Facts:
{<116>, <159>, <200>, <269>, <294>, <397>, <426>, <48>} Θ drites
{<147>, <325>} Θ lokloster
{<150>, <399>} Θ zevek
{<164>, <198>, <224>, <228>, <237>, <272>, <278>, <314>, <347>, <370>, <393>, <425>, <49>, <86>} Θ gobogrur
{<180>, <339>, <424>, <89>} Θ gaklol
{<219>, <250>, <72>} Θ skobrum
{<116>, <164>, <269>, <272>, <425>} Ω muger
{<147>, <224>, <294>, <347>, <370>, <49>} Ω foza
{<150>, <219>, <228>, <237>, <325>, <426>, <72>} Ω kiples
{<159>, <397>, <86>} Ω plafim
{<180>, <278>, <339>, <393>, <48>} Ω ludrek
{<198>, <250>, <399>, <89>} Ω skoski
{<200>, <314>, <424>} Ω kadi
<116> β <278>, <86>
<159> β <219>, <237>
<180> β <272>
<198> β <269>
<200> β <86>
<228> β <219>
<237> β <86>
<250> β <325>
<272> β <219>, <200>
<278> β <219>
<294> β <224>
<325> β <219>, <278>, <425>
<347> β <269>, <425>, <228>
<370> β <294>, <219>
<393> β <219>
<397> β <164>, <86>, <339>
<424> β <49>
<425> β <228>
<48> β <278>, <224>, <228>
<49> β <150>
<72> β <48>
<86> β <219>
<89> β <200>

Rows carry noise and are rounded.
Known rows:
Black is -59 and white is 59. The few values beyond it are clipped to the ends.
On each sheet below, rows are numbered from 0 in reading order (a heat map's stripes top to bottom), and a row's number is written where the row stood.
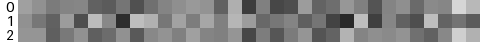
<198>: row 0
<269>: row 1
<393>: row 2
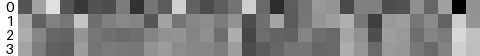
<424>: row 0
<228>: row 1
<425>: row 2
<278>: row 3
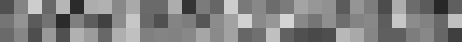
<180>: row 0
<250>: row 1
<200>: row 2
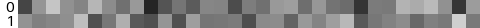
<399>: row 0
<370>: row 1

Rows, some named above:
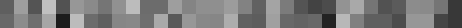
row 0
<159>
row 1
<426>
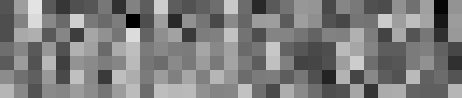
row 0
<424>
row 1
<150>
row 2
<89>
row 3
<200>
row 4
<397>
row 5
<269>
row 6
<325>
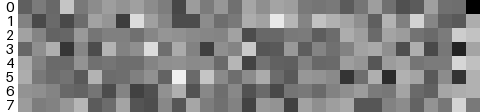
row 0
<116>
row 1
<219>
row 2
<278>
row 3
<339>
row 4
<425>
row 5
<147>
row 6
<314>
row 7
<347>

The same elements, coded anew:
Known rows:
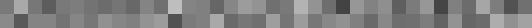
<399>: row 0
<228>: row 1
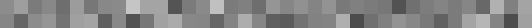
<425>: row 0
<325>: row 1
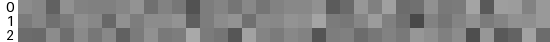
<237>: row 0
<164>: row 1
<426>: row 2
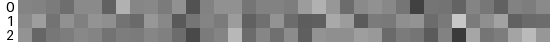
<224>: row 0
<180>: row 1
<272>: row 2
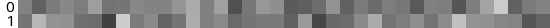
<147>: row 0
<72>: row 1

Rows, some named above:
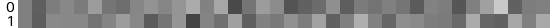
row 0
<147>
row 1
<278>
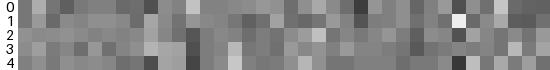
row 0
<150>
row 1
<339>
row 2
<198>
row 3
<425>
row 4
<49>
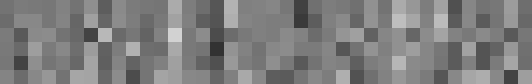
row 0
<397>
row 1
<116>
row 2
<219>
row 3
<269>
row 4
<159>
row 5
<325>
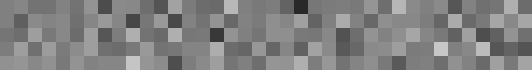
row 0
<200>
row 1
<278>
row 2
<269>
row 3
<424>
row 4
<347>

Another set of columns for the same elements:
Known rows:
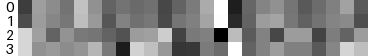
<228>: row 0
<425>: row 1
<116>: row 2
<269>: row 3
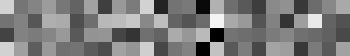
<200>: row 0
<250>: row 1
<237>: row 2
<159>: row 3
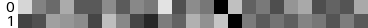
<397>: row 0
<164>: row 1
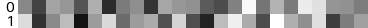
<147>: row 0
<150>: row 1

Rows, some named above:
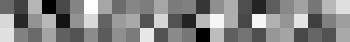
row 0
<339>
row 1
<150>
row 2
<397>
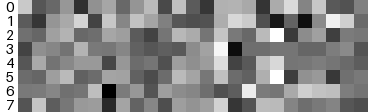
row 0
<399>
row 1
<219>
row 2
<49>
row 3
<278>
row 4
<198>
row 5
<49>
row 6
<325>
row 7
<347>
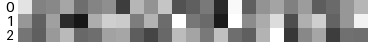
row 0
<426>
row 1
<424>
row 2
<49>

